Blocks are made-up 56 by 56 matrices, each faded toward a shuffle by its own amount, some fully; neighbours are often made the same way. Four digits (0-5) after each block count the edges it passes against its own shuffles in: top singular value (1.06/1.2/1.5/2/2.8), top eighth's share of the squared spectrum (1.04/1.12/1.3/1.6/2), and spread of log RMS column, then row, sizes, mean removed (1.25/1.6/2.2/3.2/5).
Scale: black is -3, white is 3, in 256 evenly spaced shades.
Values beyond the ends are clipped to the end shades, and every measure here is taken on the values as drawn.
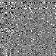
4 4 2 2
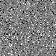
2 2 0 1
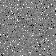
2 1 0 0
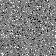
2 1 0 0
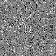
3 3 1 0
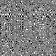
3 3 1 2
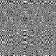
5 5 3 3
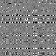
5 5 2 3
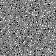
0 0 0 0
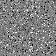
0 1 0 0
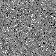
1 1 1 0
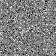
0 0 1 0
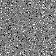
0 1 1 0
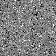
0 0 1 0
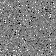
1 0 0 0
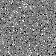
0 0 0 0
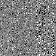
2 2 3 0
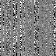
2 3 4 0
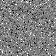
0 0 0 0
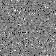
1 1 0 1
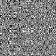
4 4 2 2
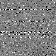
3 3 0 3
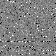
2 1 0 1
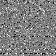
2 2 0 2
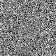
0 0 1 0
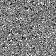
0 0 0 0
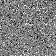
0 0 0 0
